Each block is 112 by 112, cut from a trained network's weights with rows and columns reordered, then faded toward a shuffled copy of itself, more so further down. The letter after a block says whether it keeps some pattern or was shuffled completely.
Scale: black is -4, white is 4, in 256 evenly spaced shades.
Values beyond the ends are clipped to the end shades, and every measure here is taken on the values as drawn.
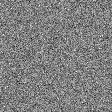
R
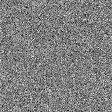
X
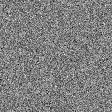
R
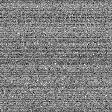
X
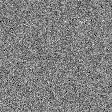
R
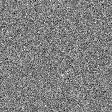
R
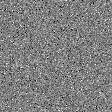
R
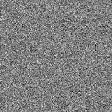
X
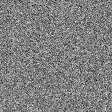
R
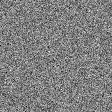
R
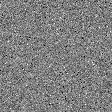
R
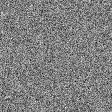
R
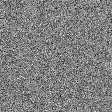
R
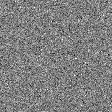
R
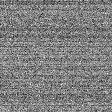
X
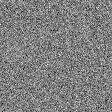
R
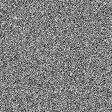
R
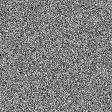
R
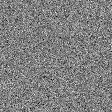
R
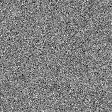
R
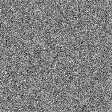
X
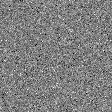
R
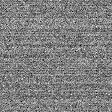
X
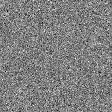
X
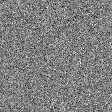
R
